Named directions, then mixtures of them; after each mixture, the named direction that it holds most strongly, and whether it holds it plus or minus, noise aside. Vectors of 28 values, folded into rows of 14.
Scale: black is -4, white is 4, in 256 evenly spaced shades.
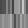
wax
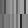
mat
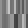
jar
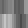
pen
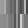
mat, minus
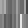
mat, minus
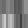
pen, plus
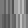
pen, minus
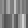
jar, plus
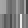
mat, minus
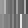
mat, minus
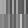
mat, minus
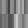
jar, minus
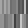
mat, minus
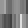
pen, minus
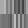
wax, minus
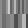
jar, plus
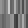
jar, plus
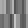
wax, minus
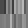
wax, plus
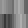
pen, minus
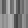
jar, plus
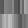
pen, plus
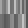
jar, plus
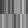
wax, plus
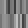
jar, minus
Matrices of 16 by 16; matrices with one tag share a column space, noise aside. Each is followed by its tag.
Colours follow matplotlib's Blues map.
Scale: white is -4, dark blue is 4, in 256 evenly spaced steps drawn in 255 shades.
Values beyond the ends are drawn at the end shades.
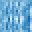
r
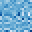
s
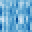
r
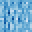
r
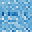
s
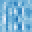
r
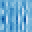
r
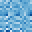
s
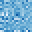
s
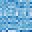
s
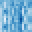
r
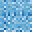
s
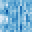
r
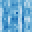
r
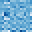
s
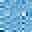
s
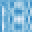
r
